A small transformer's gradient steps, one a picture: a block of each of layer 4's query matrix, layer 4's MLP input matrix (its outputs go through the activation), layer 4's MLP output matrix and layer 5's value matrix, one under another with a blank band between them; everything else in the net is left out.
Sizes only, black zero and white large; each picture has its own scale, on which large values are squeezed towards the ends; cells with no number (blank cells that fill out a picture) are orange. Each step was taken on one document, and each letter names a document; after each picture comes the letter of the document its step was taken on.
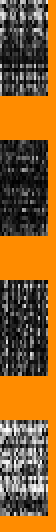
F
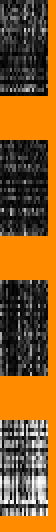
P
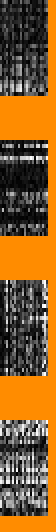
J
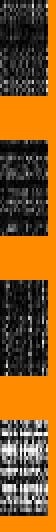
F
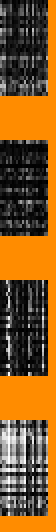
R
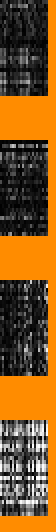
P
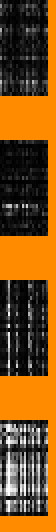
R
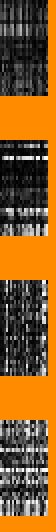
J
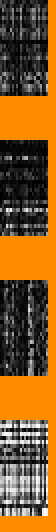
F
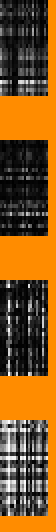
R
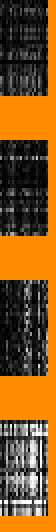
P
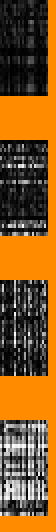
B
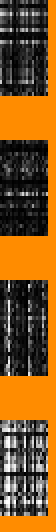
R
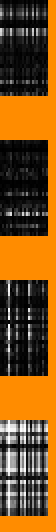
R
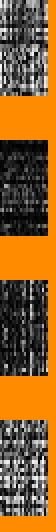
F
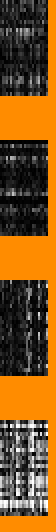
P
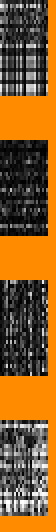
F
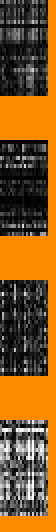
B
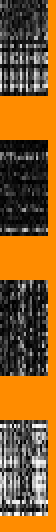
F
